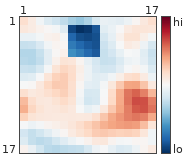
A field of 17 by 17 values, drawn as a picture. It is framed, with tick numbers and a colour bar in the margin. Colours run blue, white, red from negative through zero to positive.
Roughest part: top middle. Grain: blotchy. Odd patch: lower, in the top middle. Ninth with the lowest average: top middle.
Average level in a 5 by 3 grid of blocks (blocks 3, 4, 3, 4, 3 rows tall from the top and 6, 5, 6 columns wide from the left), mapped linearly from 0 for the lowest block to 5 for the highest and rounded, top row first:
303
212
334
335
233
